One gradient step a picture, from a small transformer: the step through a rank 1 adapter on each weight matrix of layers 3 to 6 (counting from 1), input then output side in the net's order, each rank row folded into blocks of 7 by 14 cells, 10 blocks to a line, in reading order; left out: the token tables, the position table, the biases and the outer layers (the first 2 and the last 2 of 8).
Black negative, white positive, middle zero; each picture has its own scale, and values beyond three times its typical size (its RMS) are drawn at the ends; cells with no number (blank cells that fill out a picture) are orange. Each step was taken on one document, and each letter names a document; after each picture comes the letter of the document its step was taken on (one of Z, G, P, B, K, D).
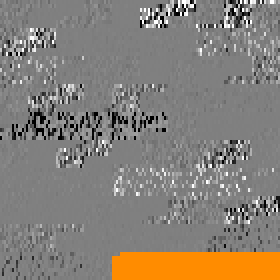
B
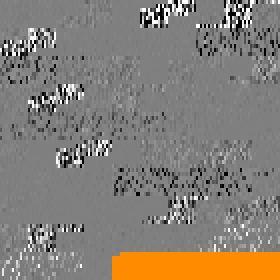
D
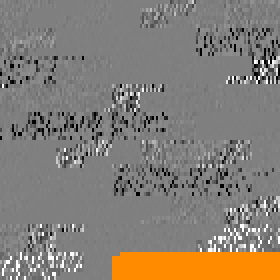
D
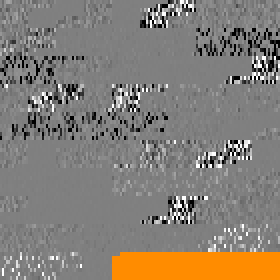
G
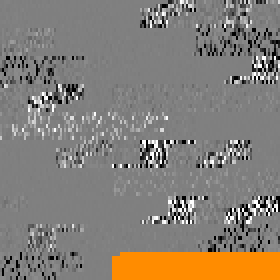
G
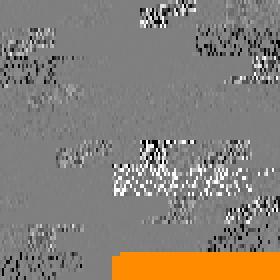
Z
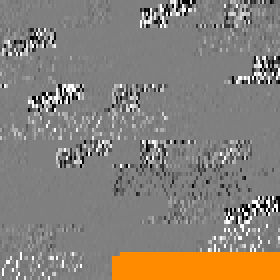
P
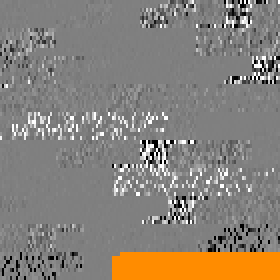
Z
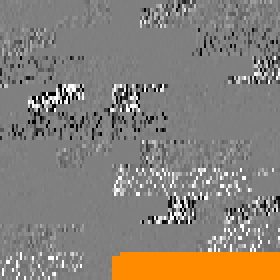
P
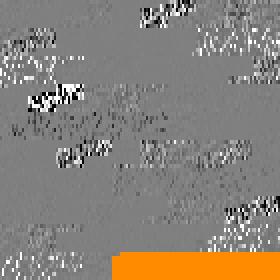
P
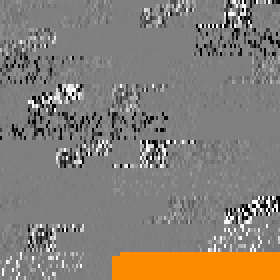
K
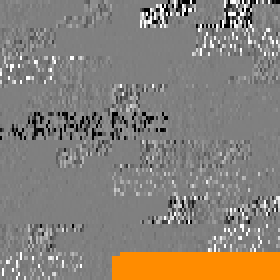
K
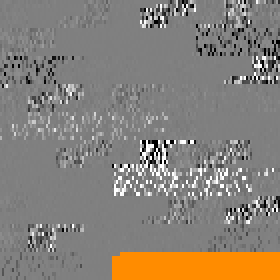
Z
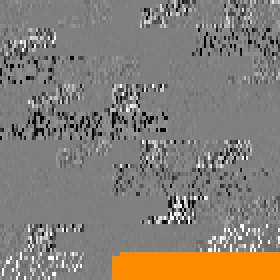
K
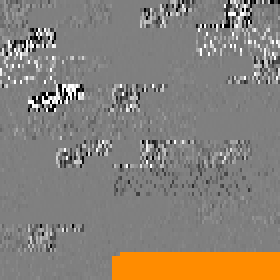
P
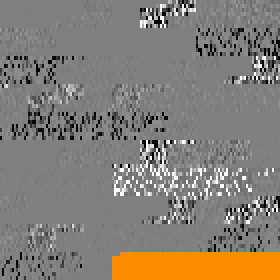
Z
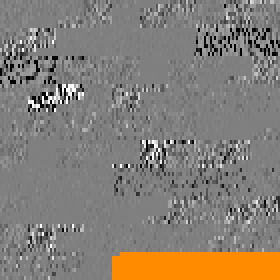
D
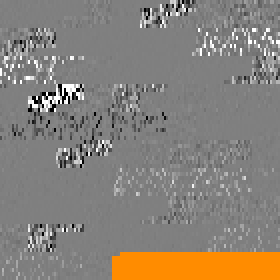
P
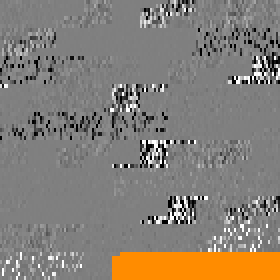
K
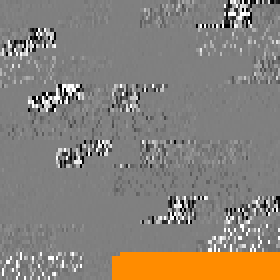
P
